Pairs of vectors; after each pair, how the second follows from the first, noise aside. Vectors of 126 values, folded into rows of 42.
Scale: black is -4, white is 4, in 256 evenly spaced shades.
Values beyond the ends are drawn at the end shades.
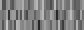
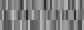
reversed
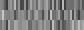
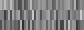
reversed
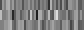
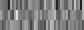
wrapped around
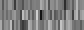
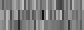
reversed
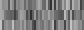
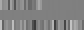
partly zeroed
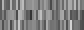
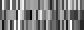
scaled up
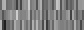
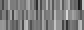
reversed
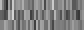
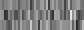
reversed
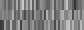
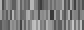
wrapped around
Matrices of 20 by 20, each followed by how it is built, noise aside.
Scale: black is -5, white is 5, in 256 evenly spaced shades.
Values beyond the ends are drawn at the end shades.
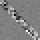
banded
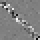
banded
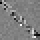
banded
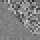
upper triangular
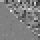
upper triangular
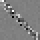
banded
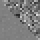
upper triangular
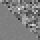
upper triangular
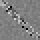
banded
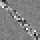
banded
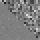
upper triangular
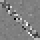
banded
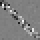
banded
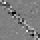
banded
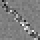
banded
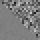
upper triangular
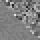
upper triangular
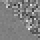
upper triangular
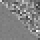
upper triangular
